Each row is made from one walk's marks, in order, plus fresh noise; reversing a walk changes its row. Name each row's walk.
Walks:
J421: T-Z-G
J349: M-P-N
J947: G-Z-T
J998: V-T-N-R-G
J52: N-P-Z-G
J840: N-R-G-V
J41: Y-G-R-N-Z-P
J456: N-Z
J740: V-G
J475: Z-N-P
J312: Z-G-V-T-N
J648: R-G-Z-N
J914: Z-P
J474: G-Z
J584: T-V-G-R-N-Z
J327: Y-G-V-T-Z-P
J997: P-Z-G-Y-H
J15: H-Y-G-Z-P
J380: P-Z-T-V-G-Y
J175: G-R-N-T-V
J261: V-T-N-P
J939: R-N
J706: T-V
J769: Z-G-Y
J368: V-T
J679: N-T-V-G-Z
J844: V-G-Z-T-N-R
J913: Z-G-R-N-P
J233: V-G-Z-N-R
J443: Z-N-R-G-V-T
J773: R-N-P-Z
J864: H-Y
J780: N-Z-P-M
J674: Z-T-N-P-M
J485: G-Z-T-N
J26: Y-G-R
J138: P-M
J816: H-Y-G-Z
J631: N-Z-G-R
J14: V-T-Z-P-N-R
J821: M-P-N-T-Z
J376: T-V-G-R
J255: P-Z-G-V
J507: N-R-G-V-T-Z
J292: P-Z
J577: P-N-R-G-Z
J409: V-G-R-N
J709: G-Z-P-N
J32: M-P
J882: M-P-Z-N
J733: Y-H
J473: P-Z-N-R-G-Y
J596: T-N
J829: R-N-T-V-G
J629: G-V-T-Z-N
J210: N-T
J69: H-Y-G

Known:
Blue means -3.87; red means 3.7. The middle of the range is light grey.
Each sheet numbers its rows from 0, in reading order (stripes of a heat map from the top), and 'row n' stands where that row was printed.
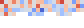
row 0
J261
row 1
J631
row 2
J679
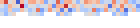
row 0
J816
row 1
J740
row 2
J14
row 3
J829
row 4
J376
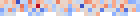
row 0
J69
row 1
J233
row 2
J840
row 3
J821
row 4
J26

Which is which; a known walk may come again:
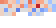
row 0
J821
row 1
J844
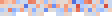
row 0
J829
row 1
J507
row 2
J473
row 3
J292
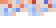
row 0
J584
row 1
J474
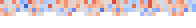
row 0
J368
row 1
J914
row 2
J882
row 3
J312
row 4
J327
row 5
J939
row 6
J210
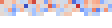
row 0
J840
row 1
J679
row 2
J864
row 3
J998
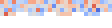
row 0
J32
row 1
J740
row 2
J947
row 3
J631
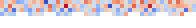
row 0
J26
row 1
J69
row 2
J233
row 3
J255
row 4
J456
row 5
J14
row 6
J485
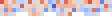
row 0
J41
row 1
J443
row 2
J596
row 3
J52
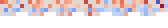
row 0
J773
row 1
J709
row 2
J349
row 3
J261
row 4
J648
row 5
J816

